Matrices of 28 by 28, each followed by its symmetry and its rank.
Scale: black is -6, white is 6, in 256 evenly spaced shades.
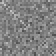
symmetric, full rank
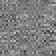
neither, rank five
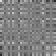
symmetric, rank two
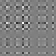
symmetric, rank one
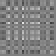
symmetric, rank one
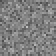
symmetric, full rank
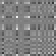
symmetric, rank two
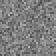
neither, full rank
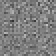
neither, rank five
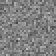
neither, full rank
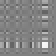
symmetric, rank one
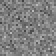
symmetric, full rank
